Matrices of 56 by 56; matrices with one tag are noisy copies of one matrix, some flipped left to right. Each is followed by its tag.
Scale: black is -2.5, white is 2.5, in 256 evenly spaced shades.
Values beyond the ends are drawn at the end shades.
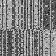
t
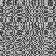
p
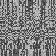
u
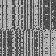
t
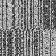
t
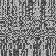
u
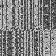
t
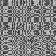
p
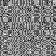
p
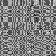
p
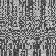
u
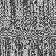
u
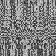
u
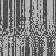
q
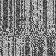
q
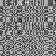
p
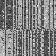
t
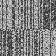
t
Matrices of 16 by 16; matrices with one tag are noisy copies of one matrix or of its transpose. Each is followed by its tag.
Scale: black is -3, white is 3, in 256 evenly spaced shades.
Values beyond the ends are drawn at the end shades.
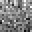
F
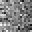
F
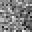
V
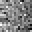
F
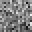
V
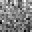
F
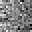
F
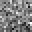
V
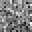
V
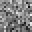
V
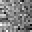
F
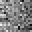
F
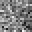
V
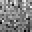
F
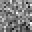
V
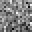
V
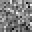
V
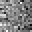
F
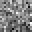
V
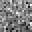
V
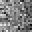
F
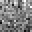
F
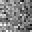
F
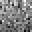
F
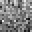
F
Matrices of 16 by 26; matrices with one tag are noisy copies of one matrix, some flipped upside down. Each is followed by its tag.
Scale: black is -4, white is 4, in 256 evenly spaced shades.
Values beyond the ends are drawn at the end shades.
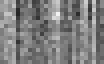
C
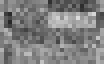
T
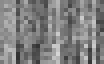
C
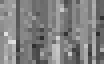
C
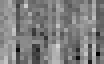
C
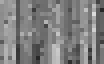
C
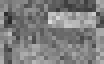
T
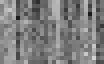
C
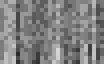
C
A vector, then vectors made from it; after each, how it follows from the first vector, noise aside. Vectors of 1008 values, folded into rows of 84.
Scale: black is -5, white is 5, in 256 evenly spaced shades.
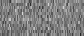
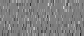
partly zeroed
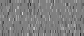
partly zeroed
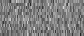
copied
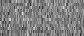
copied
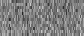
negated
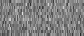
copied
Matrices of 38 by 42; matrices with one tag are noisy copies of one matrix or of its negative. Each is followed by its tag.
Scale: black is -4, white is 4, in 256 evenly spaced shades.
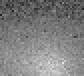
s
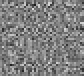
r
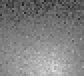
s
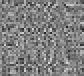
r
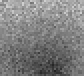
s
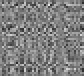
r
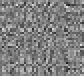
r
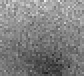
s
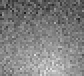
s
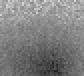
s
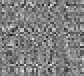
r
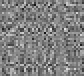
r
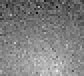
s
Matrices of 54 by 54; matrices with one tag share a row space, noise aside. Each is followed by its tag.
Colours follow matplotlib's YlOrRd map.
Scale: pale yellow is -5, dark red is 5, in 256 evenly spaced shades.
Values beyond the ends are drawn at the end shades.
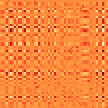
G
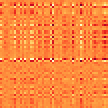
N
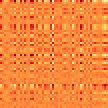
N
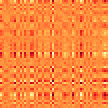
N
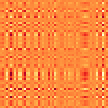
G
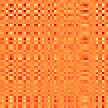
G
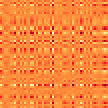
N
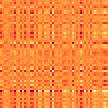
N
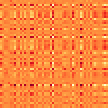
N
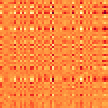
N
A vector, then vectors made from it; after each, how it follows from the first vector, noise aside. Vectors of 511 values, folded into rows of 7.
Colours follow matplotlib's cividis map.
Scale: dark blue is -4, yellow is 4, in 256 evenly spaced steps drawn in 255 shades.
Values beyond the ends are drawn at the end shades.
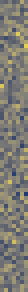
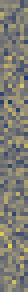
wrapped around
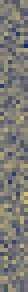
sign-scrambled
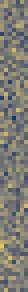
reversed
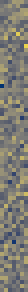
sign-scrambled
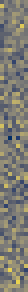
wrapped around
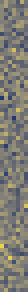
reversed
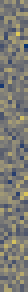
sign-scrambled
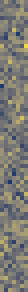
sign-scrambled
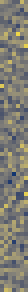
sign-scrambled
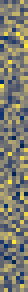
scaled up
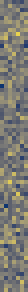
sign-scrambled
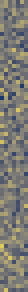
reversed
